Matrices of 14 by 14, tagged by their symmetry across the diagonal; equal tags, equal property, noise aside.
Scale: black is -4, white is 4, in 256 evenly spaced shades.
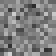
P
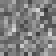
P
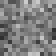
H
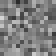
H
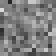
H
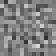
H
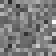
P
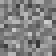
P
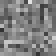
H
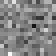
P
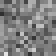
P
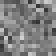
H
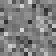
H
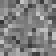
H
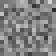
P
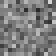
P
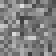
P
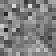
H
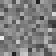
H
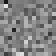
P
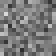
P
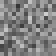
P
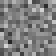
H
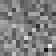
H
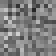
H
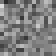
H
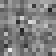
H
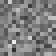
P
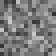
P
